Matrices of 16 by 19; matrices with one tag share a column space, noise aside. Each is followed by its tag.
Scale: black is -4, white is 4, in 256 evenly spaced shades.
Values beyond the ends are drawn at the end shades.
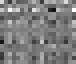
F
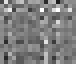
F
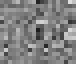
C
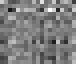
F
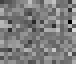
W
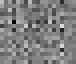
W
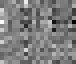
W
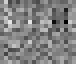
W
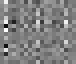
W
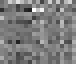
F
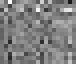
F
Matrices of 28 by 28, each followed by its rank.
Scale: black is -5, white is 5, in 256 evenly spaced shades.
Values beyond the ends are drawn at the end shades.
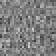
five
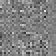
five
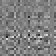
three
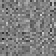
five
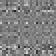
three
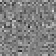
five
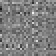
five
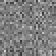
five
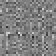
five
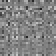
five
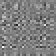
three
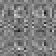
three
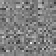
five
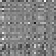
three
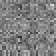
five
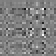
three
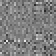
five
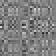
three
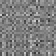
three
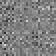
five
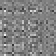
three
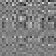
three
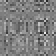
three
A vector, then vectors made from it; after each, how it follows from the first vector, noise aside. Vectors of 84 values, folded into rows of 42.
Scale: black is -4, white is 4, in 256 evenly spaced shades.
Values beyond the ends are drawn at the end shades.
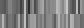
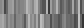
wrapped around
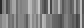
wrapped around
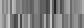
wrapped around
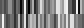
scaled up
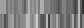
wrapped around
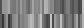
wrapped around
